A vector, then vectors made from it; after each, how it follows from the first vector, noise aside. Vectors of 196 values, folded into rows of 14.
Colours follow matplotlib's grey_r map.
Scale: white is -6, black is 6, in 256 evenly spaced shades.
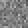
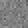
shrunk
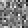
scaled up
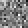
scaled up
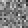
scaled up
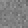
shrunk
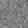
shrunk
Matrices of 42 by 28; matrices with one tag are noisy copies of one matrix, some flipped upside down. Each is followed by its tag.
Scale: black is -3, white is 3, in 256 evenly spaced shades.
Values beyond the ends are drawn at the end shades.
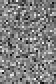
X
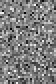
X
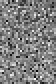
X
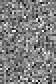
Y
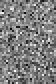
X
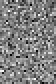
X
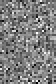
Y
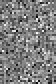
Y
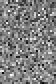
X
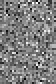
Y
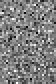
X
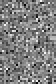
Y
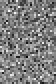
X
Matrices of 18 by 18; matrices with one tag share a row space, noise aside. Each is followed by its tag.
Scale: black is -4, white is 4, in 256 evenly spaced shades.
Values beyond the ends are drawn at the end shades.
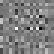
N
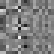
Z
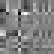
Z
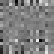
N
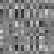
N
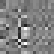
Z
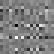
N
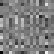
N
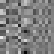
Z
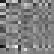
Z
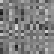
N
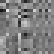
Z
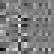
Z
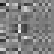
Z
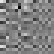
Z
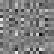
N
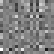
N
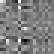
Z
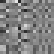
Z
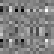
N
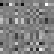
N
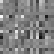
N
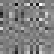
N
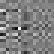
Z
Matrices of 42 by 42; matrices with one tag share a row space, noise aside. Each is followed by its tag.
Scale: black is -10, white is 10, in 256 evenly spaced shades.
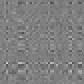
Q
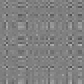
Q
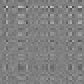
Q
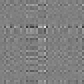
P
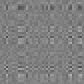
Q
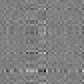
P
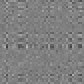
Q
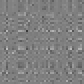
Q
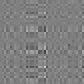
P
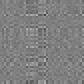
P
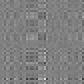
P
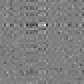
P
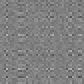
Q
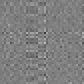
P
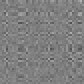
Q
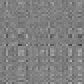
Q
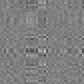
P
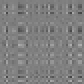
Q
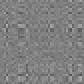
Q
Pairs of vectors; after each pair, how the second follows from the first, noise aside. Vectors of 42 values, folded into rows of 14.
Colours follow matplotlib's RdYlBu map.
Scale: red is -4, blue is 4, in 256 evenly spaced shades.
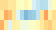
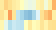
reversed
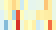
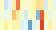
wrapped around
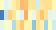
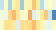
reversed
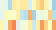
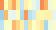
reversed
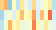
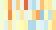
wrapped around
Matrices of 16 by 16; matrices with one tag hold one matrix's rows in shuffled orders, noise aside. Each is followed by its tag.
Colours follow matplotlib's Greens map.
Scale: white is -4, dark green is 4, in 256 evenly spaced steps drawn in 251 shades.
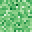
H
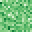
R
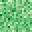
R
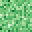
R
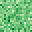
R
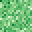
R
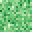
R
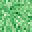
H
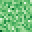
R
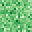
H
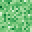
R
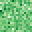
R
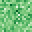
H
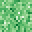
H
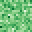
R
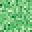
R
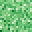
R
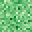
H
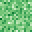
R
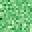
R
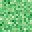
R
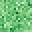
H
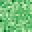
R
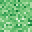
H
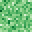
R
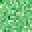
R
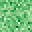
H
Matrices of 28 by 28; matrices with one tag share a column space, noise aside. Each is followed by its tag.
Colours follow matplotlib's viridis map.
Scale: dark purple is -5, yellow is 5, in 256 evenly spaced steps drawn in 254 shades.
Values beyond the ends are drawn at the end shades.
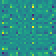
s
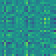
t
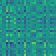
t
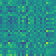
t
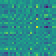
s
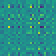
s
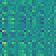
t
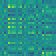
s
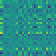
s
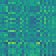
t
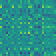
s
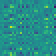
s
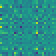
s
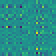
s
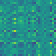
t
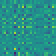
s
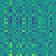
t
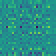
s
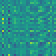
t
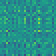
t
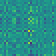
t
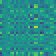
s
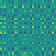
s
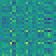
t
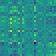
t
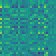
s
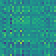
t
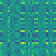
t
